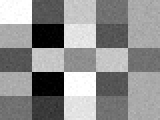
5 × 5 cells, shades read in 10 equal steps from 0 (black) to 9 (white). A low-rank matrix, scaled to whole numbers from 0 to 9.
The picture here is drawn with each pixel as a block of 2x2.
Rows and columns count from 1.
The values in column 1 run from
3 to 9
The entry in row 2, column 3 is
8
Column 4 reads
4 3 7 3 4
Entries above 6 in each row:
2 1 2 1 1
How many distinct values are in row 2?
4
